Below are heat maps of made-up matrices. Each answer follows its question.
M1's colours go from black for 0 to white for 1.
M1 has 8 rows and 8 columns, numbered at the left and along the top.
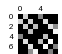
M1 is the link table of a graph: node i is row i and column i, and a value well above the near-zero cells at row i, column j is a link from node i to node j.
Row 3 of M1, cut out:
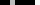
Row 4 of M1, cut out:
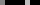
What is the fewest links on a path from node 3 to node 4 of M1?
4
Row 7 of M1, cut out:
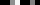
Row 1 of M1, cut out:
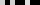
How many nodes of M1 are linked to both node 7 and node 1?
1
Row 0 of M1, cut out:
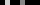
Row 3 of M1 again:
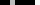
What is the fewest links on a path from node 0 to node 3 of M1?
3
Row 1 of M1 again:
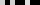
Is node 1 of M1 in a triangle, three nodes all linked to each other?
no
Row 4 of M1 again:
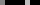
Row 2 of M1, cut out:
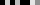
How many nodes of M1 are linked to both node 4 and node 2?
0
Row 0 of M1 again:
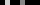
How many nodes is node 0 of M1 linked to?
2
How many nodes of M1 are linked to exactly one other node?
0
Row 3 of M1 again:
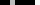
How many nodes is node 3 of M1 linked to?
2
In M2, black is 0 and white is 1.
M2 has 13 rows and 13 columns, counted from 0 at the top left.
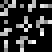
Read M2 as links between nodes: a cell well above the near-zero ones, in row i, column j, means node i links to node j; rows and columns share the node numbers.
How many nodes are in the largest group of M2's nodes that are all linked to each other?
3
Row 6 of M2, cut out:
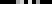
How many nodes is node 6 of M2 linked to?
4
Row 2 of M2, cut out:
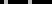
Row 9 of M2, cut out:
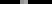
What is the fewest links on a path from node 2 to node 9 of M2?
3
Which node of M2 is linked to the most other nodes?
node 1
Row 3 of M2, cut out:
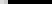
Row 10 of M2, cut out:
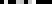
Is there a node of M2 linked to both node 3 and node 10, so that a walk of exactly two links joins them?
yes
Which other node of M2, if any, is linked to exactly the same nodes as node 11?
node 12
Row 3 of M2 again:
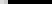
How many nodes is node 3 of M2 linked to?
2
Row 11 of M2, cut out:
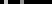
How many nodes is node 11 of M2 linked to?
2
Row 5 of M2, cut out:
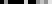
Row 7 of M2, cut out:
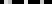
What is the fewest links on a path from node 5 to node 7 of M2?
2
